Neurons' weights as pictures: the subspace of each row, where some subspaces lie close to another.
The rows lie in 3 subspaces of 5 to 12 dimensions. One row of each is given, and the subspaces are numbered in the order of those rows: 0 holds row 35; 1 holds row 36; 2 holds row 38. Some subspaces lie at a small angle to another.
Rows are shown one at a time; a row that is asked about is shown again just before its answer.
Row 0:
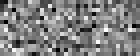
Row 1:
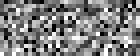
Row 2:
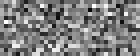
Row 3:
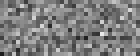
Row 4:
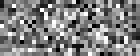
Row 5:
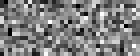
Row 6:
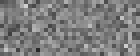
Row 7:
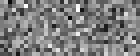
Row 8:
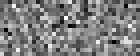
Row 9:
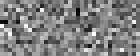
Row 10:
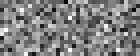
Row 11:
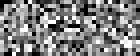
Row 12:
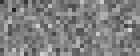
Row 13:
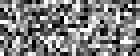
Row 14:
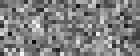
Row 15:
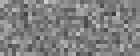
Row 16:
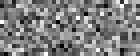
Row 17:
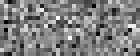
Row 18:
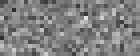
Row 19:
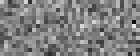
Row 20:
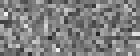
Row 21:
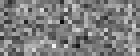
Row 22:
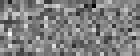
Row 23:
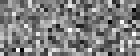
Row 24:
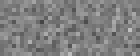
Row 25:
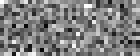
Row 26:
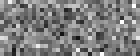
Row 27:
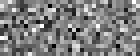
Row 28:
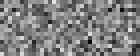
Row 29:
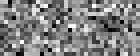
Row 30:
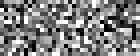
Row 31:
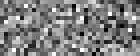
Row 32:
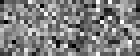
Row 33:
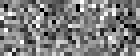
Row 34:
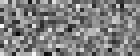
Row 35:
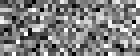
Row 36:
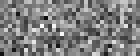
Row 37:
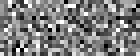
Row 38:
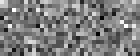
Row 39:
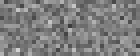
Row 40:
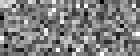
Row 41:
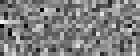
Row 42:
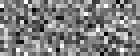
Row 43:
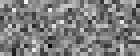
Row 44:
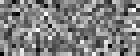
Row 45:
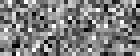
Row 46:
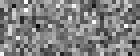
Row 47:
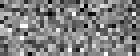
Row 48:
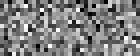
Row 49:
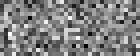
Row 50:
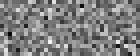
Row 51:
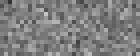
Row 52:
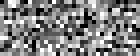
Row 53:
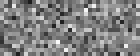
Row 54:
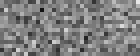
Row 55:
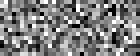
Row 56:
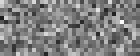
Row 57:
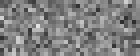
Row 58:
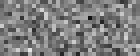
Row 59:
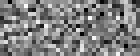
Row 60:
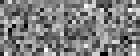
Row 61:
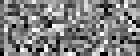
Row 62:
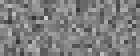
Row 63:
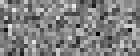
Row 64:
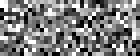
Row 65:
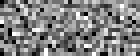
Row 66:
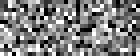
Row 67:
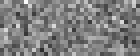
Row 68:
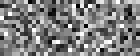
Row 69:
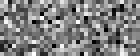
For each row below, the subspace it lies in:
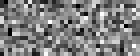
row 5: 1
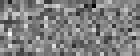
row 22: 1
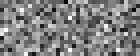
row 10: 0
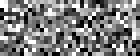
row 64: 0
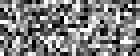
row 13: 1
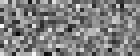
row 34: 1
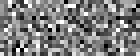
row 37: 1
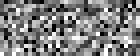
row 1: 1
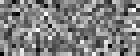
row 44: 1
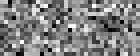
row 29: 0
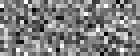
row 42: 0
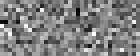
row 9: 1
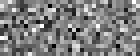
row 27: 0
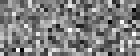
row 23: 1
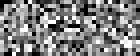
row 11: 1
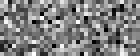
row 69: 0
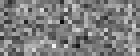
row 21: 0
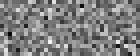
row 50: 0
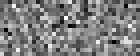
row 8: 1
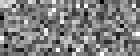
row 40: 0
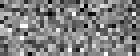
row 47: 0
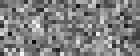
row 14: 0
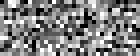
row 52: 1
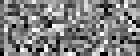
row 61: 1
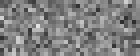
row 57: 0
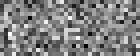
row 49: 0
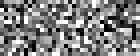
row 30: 0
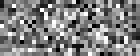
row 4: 0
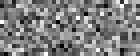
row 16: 0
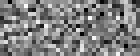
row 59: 0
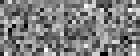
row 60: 1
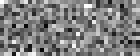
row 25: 1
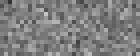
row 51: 0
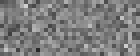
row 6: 0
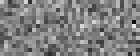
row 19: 1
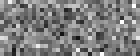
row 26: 0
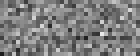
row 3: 1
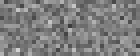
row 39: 1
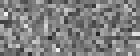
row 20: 1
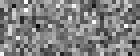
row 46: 1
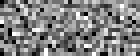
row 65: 1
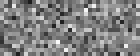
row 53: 0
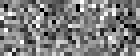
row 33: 0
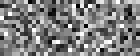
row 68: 0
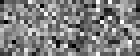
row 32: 1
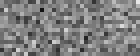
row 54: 0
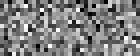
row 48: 0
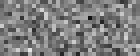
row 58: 0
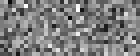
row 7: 0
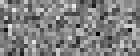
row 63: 2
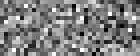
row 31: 0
